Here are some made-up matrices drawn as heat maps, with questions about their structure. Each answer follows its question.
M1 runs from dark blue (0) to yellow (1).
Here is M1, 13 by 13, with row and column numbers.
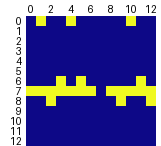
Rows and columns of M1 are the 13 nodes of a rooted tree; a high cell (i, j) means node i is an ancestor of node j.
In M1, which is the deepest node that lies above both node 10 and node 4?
0
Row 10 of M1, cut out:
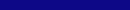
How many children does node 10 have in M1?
0
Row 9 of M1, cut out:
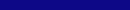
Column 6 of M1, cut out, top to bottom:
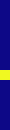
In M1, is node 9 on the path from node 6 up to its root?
no
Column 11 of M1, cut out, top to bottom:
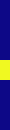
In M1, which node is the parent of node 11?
6
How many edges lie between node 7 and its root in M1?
0
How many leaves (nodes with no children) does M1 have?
9
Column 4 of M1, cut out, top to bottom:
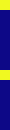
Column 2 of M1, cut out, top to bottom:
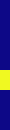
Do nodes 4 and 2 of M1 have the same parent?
no
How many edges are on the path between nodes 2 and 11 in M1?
4
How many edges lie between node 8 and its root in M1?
1
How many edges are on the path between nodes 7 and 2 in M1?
2
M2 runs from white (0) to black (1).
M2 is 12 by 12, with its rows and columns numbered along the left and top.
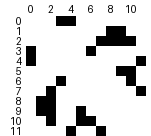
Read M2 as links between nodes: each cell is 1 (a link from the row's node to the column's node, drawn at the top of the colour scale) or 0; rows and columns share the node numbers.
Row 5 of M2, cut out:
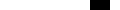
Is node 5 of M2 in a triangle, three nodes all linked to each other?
no
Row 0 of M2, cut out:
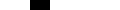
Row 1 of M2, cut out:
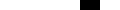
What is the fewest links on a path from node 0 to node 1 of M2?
6
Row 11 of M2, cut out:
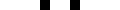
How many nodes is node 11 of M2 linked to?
2
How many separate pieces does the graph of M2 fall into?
1
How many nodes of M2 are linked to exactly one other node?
0
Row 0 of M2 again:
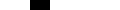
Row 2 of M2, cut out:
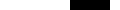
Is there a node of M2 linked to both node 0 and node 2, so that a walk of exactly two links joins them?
no
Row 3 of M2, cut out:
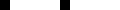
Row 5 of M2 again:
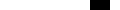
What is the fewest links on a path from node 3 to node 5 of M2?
3
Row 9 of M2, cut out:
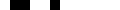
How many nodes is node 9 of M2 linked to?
3
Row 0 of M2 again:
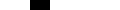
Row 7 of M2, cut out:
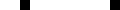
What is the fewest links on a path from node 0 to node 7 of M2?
3
